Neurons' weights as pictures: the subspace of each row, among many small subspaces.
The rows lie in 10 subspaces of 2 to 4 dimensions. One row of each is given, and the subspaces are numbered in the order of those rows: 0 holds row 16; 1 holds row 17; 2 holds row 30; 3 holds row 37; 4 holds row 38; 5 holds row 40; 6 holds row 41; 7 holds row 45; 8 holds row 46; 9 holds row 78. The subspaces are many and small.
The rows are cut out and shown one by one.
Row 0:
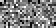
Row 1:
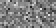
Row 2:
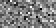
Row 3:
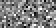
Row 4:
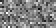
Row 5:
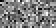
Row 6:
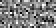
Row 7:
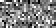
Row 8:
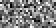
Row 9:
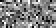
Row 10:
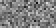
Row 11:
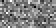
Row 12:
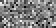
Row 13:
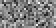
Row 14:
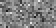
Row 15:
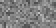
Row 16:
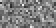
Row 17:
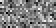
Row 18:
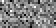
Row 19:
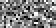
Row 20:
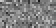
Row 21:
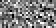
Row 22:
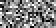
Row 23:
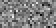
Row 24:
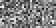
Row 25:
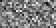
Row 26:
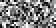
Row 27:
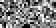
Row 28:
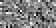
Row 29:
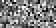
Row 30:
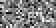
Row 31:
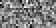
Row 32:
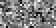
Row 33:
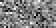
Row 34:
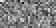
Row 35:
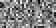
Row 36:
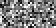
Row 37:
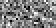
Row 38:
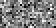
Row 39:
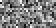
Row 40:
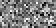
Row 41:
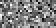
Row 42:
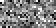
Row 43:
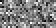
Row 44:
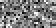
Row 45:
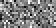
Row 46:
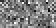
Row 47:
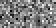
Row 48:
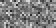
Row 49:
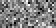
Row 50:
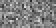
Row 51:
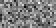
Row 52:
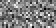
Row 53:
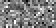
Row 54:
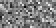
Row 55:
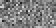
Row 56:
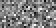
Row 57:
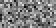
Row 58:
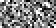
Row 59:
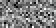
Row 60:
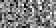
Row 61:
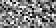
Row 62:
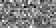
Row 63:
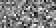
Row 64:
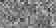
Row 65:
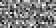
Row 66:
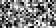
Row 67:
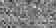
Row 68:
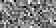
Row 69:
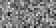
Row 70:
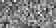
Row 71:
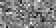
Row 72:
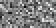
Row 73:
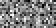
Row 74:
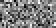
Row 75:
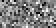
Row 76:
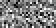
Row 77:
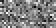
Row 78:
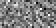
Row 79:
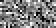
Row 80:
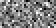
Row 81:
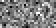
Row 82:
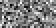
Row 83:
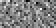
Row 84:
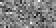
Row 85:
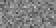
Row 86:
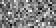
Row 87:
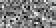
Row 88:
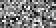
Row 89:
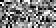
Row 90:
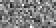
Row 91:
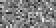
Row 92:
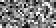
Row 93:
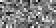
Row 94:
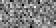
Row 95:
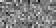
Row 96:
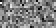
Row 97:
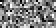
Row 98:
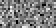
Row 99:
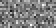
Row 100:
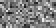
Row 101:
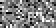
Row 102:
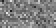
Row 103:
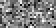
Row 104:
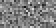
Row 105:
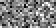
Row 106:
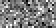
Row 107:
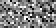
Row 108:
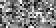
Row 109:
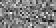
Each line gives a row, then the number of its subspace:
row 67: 1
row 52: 9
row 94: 0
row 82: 3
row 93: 6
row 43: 1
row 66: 8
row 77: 1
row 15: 7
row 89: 8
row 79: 2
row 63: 3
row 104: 7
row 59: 9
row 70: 5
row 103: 4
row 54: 7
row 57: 6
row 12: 4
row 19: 3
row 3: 3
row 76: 9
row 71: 4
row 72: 7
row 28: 2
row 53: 8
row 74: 6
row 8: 0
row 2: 9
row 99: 7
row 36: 4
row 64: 8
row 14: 4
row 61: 9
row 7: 6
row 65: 7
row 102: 0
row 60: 3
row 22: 2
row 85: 2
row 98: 7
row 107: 9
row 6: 7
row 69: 8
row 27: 7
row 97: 0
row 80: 9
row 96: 0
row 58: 9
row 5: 8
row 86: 8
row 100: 7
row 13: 8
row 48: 5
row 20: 6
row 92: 5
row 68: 7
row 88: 3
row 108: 4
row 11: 1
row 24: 3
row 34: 8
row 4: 1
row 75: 5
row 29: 5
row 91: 2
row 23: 9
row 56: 3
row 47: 5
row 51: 6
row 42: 0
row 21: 9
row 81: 5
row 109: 5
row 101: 2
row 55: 3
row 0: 2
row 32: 4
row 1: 9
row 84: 4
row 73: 5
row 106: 8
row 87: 3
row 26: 5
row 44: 3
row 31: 1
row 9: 6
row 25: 9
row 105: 5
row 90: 0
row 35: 3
